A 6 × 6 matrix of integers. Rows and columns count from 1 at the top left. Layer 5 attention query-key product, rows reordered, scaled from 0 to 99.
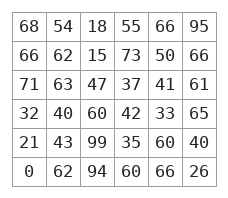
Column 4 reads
55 73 37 42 35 60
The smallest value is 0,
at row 6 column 1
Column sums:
258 324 333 302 316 353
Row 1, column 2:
54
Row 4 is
32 40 60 42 33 65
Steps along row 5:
up up down up down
